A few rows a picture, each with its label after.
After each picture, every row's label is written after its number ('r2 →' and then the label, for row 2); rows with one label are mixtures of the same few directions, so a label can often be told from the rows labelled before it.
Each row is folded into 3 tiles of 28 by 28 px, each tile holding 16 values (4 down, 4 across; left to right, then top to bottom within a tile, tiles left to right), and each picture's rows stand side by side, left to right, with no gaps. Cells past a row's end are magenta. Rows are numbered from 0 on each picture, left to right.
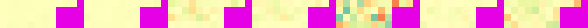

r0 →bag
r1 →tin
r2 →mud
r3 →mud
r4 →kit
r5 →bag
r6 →tin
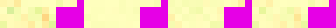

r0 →bag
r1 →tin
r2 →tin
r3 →bag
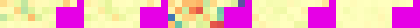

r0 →mud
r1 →mud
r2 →tin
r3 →tin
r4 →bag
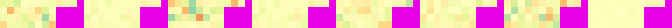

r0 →bag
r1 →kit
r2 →mud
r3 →kit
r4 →tin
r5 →kit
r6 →kit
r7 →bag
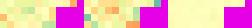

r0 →tin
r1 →tin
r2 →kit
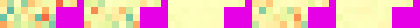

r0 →kit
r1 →bag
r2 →tin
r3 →bag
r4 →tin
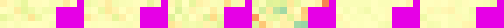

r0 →mud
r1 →mud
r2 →kit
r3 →tin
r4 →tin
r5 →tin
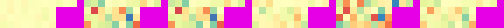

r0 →kit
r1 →bag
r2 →bag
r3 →bag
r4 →kit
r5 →bag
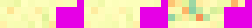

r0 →bag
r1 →bag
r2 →mud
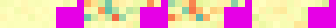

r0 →mud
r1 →mud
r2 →mud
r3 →tin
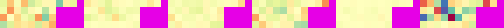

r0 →kit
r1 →mud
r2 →tin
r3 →tin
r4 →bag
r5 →mud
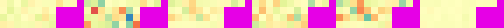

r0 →kit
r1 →bag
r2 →mud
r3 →kit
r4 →mud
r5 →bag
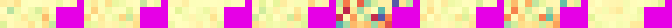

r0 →bag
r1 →kit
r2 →bag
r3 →kit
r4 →kit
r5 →kit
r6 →kit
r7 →tin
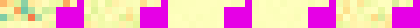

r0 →mud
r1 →kit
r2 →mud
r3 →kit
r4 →kit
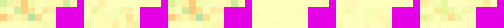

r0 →mud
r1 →bag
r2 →mud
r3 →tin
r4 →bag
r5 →mud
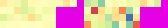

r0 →mud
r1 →bag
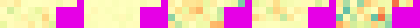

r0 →bag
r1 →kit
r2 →tin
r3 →mud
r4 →kit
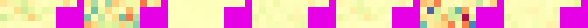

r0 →mud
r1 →kit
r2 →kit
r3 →kit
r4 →mud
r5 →bag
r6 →tin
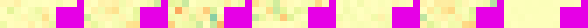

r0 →bag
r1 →tin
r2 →bag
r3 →mud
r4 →kit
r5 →tin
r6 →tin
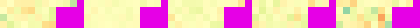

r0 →tin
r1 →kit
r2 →tin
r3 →kit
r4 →bag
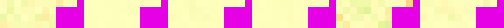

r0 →kit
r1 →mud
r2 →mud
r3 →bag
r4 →tin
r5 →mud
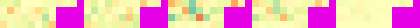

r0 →bag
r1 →kit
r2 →mud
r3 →mud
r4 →mud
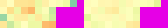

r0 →tin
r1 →tin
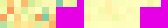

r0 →kit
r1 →mud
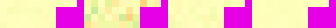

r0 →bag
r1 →kit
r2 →kit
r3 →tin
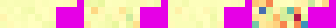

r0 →tin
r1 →bag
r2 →bag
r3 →bag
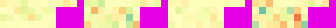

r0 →mud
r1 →bag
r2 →bag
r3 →bag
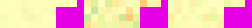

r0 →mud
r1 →kit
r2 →kit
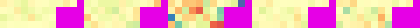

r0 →mud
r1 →tin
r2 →tin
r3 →bag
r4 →bag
